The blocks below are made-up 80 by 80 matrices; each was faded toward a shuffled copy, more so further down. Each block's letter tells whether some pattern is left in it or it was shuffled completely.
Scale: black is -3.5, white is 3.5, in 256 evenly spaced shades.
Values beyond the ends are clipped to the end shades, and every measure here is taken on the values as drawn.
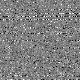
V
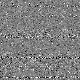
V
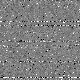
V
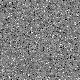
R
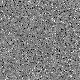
R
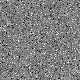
R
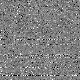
V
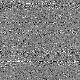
V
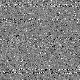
V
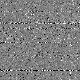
V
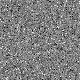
R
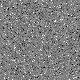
R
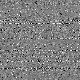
V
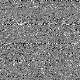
V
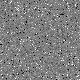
R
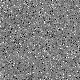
R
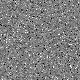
R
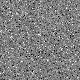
R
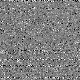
V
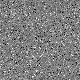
R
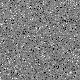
R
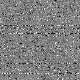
V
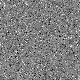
R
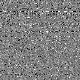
V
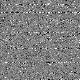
V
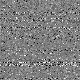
V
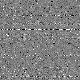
V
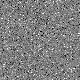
R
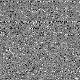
V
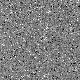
R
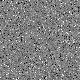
R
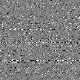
V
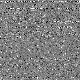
V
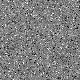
R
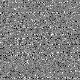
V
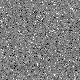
R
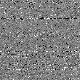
V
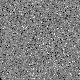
R
